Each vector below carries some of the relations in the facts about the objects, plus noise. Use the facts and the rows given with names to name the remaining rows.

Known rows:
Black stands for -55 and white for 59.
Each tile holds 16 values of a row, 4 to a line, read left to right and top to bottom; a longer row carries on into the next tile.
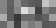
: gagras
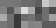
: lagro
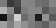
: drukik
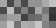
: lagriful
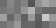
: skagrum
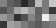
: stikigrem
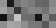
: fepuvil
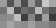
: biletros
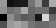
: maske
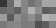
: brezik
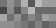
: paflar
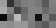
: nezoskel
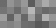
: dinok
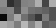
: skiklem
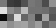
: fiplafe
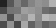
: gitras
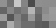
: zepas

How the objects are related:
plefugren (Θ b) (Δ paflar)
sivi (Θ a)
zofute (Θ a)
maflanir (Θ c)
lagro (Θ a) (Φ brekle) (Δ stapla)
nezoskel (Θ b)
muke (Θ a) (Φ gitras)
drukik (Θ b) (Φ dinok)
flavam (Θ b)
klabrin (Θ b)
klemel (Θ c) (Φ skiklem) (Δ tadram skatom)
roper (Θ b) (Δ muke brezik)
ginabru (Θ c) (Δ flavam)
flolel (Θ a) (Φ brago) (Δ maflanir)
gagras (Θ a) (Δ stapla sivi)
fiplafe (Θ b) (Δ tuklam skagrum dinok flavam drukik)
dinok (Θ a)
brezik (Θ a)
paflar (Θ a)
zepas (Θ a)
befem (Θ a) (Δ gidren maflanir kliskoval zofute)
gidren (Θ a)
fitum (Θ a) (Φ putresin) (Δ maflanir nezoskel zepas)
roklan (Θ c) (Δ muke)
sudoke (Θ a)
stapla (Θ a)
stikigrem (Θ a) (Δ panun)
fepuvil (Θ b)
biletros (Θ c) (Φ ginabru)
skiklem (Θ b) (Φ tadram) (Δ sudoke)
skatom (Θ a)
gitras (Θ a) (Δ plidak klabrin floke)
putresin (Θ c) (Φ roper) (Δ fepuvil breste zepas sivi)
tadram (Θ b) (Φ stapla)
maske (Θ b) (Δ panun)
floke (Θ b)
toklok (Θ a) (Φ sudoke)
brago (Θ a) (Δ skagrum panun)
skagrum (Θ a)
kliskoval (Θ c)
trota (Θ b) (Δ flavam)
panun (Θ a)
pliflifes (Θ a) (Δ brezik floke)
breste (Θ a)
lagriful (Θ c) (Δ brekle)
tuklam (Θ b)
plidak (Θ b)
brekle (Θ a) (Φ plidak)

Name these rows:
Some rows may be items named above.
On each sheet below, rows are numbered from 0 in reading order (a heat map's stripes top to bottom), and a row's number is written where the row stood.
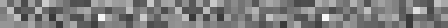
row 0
kliskoval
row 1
panun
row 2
flolel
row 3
kliskoval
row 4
skagrum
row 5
panun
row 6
breste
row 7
gagras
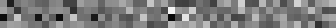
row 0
fepuvil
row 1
tadram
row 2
befem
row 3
trota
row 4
fitum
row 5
muke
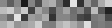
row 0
ginabru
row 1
roklan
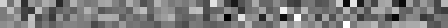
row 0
maflanir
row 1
brezik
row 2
sivi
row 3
stapla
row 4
floke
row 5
flavam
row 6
putresin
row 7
roper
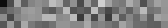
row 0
pliflifes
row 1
kliskoval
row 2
breste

